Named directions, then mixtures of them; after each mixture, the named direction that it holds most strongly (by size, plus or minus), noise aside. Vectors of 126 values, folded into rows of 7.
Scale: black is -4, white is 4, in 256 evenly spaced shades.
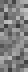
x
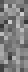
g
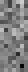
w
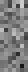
w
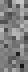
w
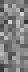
g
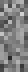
g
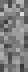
g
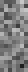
x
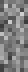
g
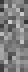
g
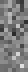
w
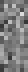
g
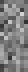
g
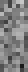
w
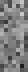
w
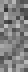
x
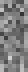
g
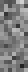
x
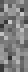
g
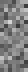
x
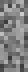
g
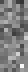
w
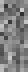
g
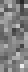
w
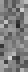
g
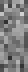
g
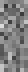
g
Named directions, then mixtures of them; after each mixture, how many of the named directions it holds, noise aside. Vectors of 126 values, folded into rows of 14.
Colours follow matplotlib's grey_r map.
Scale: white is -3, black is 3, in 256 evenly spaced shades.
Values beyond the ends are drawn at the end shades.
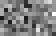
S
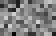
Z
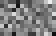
two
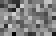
one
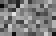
one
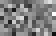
two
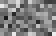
one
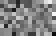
two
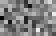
one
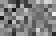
two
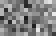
one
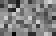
one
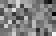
two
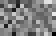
two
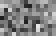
two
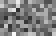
one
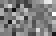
two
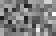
one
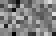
two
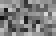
two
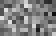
one
